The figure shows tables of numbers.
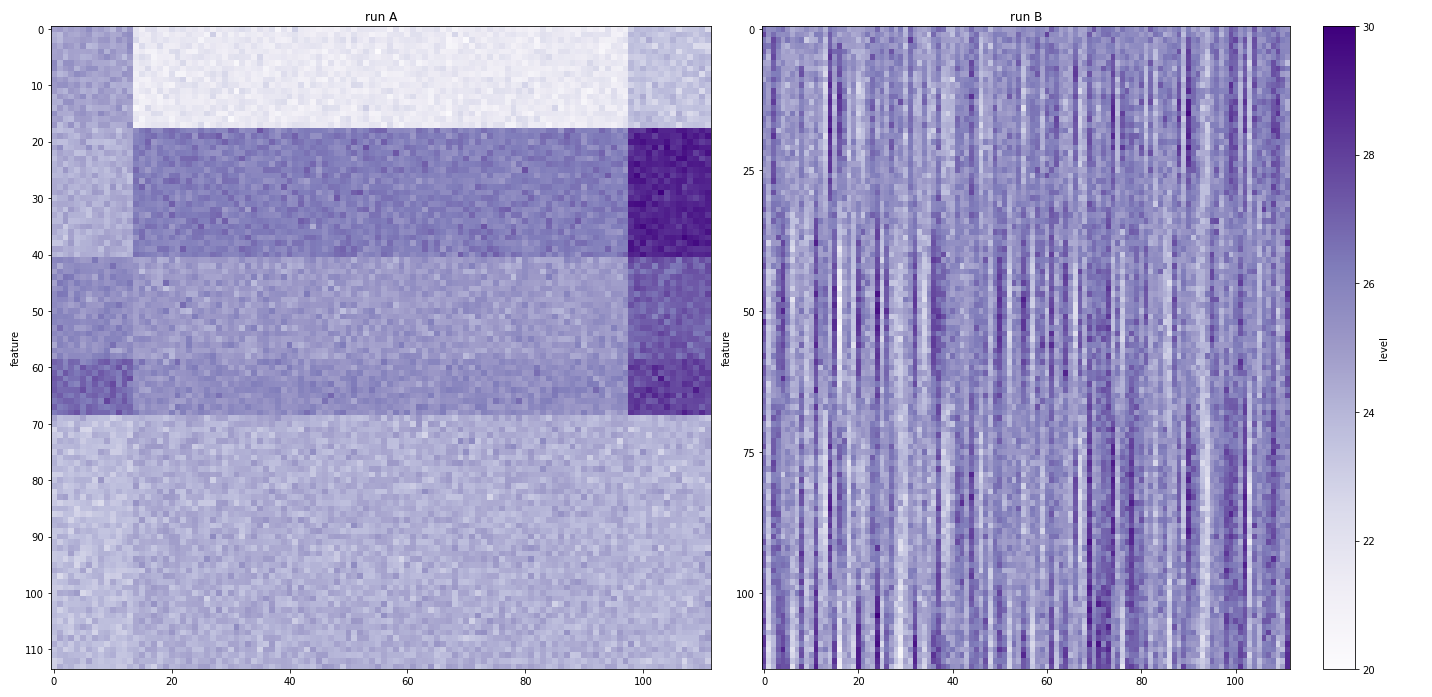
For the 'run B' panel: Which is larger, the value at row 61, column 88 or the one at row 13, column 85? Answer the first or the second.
the second
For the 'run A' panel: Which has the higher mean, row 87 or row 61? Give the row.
61
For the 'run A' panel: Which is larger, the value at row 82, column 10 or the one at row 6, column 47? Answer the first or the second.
the first
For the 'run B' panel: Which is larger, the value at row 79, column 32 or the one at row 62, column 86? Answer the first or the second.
the first
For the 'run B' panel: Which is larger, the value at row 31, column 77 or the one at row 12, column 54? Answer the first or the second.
the second
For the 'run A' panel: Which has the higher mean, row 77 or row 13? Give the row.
77
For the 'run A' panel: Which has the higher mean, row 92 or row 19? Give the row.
19
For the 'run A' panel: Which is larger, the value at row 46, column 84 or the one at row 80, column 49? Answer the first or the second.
the first
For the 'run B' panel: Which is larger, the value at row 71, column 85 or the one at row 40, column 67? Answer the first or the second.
the first
